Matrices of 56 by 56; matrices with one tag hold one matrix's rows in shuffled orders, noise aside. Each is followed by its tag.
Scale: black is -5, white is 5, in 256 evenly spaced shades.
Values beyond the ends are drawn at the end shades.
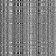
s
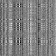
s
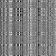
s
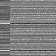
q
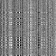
s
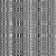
s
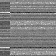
q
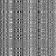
s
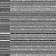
q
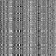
s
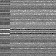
q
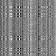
s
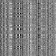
s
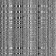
s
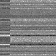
q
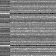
q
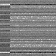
q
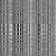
s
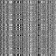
s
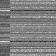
q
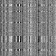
s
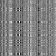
s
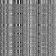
s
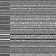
q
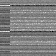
q
